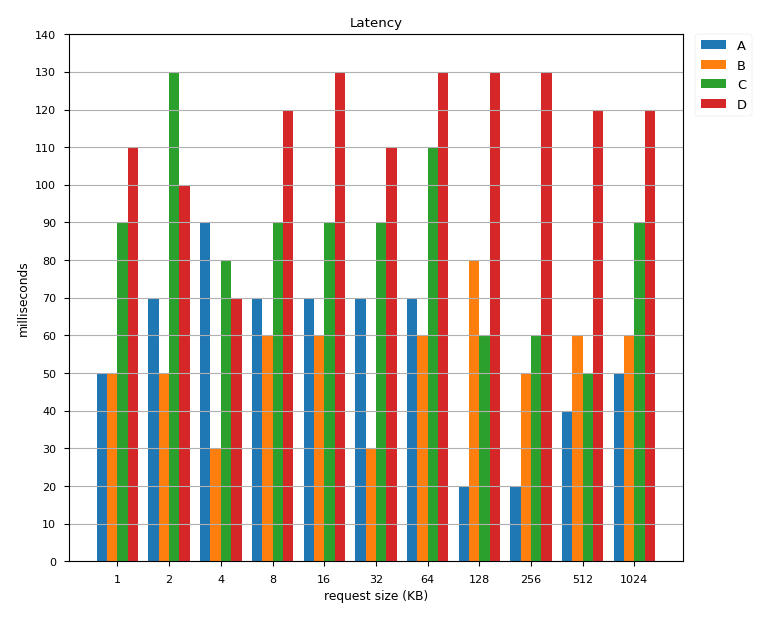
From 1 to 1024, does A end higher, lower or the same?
the same
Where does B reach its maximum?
128
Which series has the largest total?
D
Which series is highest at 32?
D
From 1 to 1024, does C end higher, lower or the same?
the same
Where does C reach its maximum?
2
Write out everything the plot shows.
Title: Latency
x-axis: request size (KB), ticks 1 2 4 8 16 32 64 128 256 512 1024
y-axis: milliseconds, ticks 0 10 20 30 40 50 60 70 80 90 100 110 120 130 140
Legend: A, B, C, D
Values:
A: 50 70 90 70 70 70 70 20 20 40 50
B: 50 50 30 60 60 30 60 80 50 60 60
C: 90 130 80 90 90 90 110 60 60 50 90
D: 110 100 70 120 130 110 130 130 130 120 120
